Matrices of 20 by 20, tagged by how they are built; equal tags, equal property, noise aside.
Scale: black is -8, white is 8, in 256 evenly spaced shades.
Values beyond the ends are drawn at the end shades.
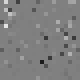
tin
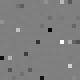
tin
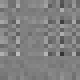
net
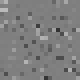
tin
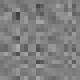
net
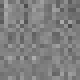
net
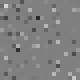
tin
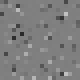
tin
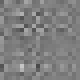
net
